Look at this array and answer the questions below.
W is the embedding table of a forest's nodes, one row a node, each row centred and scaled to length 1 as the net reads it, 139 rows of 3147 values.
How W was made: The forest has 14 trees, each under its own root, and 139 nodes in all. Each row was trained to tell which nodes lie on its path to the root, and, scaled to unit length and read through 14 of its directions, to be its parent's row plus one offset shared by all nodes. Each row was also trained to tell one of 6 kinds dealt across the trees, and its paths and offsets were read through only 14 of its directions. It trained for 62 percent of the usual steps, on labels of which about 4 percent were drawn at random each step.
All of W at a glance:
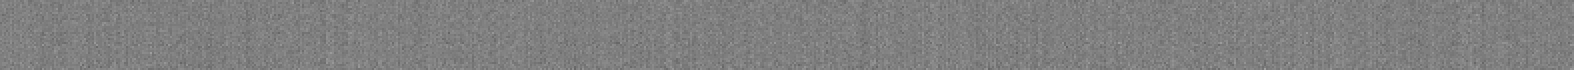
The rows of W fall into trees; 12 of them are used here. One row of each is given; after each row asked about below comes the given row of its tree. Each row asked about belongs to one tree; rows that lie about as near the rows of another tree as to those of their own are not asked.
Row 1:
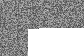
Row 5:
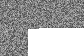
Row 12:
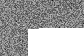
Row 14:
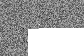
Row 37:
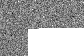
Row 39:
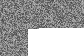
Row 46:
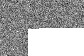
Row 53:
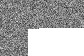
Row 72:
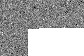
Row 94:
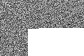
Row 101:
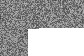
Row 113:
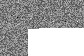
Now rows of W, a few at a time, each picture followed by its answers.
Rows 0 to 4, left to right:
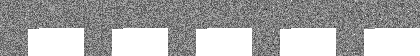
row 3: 5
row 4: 46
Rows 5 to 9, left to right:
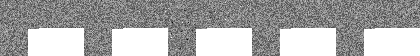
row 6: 39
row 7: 72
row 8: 113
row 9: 37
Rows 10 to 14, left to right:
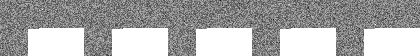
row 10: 37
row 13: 37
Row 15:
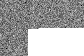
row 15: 37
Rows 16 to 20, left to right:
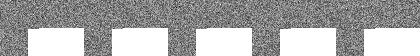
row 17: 113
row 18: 14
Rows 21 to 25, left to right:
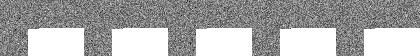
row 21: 5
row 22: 94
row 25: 94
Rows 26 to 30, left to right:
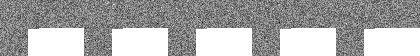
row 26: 5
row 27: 72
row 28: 46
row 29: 14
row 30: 37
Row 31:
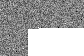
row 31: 14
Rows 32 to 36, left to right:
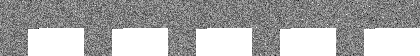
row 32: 5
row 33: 14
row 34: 53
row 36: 46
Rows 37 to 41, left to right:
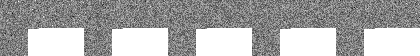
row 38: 39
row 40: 37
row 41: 14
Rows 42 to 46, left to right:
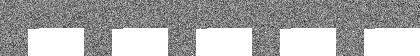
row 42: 94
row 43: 72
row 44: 37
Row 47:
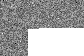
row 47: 72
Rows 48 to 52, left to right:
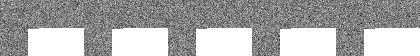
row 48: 72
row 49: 94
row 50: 53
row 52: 14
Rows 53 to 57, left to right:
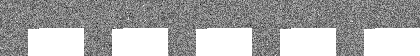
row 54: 5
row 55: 94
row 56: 72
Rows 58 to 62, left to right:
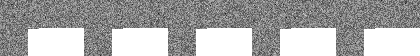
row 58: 37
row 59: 53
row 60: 1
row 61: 5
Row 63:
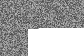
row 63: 39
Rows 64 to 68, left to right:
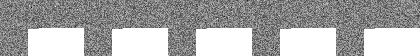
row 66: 37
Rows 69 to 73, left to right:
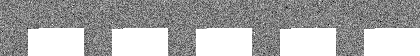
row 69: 5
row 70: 94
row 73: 14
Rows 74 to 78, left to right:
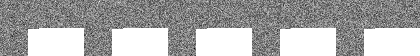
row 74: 5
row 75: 12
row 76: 94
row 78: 46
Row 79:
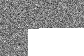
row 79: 37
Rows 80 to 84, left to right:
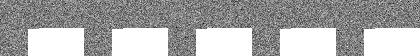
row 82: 72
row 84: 94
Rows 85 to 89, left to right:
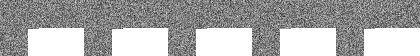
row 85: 94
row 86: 5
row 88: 46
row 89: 14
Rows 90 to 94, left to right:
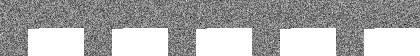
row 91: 5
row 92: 37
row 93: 14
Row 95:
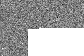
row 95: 72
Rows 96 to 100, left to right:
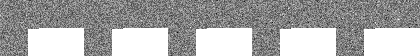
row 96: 46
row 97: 39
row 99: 72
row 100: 72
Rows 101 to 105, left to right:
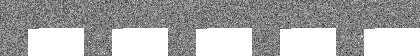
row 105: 94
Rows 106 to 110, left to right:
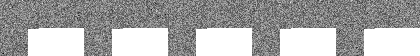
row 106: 5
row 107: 94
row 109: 12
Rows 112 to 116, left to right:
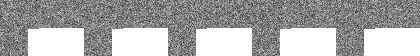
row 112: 72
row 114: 14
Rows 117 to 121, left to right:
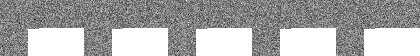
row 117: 94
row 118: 94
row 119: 46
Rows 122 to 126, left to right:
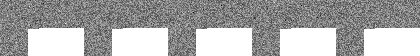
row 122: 46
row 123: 14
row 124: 5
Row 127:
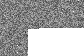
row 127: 5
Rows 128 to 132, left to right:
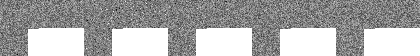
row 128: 37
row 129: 72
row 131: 37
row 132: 14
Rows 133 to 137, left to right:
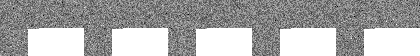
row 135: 46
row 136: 14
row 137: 72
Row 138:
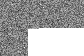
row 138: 46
